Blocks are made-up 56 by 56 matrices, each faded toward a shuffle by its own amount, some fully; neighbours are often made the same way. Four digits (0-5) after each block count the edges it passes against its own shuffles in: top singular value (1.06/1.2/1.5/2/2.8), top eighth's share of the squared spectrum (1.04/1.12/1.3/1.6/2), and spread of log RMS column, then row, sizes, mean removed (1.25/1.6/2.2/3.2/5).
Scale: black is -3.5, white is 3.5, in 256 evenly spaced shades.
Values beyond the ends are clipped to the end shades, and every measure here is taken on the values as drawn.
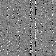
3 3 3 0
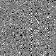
2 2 3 1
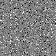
1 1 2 0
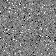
0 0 0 0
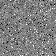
0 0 0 0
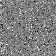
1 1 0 0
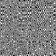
4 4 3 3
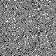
3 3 1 1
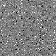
3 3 1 1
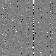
4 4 2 0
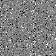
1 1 2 0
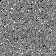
0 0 0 0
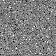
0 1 0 0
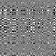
5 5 3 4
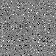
3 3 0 1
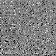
3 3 1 1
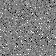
0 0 0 0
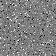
1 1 0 0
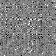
4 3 1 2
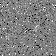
1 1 0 0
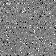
3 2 0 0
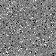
2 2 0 0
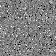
2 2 0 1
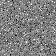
0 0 0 0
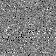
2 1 0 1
